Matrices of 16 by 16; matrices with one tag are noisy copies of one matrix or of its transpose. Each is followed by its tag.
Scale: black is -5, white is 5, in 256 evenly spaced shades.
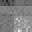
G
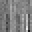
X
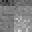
G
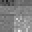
G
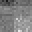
G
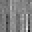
X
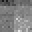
G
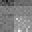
G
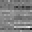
X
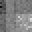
G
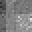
G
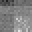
G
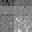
G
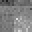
G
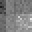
G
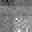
G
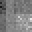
G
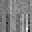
X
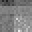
G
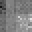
G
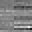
X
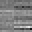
X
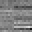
X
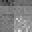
G
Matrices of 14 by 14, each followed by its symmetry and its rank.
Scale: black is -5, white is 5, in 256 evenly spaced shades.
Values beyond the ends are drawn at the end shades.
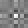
symmetric, rank one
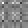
symmetric, rank two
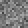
neither, full rank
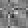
antisymmetric, rank two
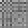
symmetric, rank two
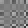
symmetric, rank one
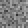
neither, full rank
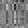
neither, rank two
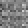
neither, rank three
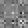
symmetric, rank two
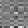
neither, rank two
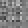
antisymmetric, rank two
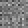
neither, rank three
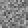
neither, full rank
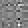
neither, rank three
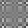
symmetric, rank one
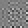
antisymmetric, rank two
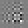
symmetric, rank one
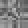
antisymmetric, rank two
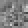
neither, rank three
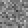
neither, full rank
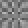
symmetric, rank two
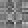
neither, rank two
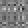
neither, rank two
